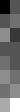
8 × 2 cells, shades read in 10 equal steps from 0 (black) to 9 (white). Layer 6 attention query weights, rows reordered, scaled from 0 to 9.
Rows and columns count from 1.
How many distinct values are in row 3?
2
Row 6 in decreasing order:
5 4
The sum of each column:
30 33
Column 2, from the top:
3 4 2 3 3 4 5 9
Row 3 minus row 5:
1 -1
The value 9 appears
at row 8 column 2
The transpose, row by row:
0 3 5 3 4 5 4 6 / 3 4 2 3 3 4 5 9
